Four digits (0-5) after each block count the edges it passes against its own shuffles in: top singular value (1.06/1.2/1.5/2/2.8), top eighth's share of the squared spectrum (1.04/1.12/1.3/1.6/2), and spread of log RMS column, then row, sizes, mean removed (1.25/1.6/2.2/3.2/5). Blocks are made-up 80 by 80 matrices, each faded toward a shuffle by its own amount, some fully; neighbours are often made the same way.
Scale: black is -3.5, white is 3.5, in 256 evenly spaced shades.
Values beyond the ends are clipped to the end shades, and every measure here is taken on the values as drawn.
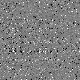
3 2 0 1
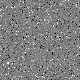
1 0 0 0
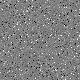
0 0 0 0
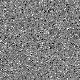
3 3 1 1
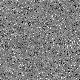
1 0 0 0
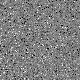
0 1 0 0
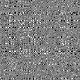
4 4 2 3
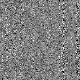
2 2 3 0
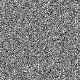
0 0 2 0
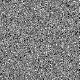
1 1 2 0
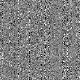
1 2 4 0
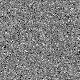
0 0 0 0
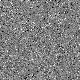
0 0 0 0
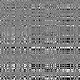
5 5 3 4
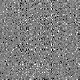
4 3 2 2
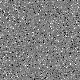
1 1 0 0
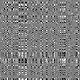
5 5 4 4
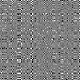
5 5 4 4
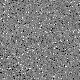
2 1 0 0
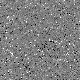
2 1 0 0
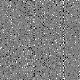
4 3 2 1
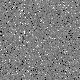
0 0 0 0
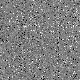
3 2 1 0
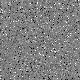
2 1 0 0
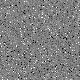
2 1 0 0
